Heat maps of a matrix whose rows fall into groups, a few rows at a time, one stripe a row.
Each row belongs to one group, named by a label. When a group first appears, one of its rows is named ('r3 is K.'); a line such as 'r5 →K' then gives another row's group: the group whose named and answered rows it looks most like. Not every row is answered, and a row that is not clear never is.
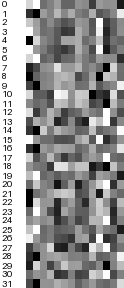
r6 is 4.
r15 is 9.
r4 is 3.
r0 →4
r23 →3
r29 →3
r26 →9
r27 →3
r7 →3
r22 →3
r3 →9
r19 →4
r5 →9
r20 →3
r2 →9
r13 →3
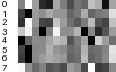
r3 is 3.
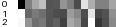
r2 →9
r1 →9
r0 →3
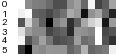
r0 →9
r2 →3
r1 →4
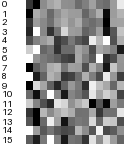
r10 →3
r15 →3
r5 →4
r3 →3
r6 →9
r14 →9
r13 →3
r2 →3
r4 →3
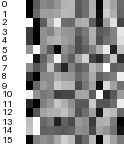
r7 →3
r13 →4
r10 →9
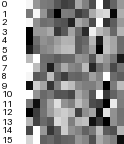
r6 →4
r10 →9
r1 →3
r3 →3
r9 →3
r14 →3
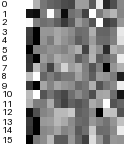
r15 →3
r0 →9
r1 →3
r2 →9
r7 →3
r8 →4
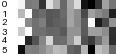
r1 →4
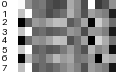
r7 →4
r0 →9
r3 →4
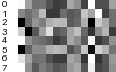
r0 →9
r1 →3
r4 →9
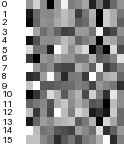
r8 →3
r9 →4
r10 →3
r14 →9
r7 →9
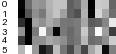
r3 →3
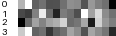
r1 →3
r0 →4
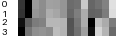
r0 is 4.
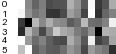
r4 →9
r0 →9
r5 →4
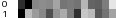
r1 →3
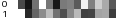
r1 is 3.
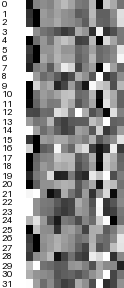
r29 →4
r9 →3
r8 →9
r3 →9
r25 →3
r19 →3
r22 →9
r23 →9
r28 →3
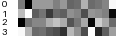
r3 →9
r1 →4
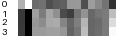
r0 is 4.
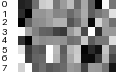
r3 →9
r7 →4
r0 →3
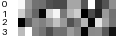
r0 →9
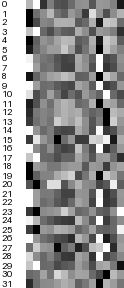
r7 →9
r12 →3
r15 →3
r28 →9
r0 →4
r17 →4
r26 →9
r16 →9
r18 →3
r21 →9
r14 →9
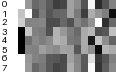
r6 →9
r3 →3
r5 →3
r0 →9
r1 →4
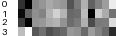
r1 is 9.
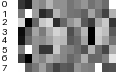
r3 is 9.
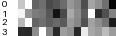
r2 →4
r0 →4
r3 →3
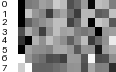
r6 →9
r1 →3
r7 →4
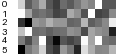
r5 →3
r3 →4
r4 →3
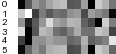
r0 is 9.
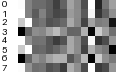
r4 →9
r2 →4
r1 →9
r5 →4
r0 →9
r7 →9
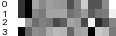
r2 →9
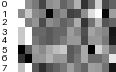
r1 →3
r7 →4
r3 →4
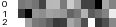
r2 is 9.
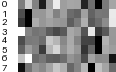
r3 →9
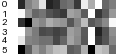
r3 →9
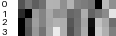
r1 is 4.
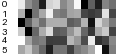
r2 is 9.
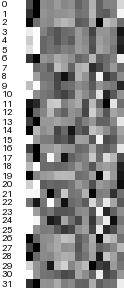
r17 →3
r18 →4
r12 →3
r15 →9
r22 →3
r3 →4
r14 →3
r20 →4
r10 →9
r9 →4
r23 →9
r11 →3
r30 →9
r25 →9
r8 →9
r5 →4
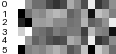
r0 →9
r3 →4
